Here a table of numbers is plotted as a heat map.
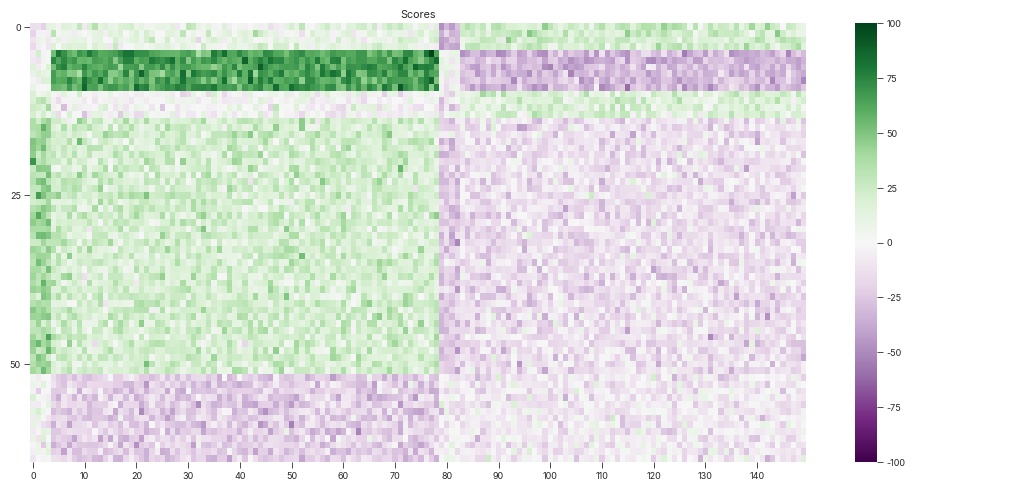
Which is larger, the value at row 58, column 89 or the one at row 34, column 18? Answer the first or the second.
the second
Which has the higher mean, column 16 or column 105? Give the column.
16
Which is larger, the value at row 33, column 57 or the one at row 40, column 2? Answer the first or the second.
the second
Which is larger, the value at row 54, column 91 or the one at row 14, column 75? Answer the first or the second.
the second
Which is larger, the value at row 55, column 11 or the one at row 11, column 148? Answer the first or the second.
the second
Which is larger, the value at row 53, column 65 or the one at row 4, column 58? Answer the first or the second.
the second
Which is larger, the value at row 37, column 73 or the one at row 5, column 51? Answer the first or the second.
the second
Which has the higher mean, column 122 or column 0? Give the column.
0
